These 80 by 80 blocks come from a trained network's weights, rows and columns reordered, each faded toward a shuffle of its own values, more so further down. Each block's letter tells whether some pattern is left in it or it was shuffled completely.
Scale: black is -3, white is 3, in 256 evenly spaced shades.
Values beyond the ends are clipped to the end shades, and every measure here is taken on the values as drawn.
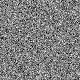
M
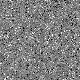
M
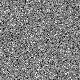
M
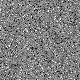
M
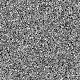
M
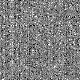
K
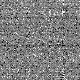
K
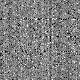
K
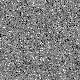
M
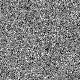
M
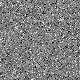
M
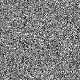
K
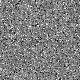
M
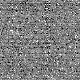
K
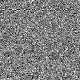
K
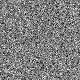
M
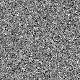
M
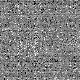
K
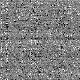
K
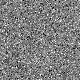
M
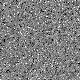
M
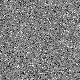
M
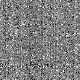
K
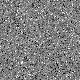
M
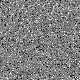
M
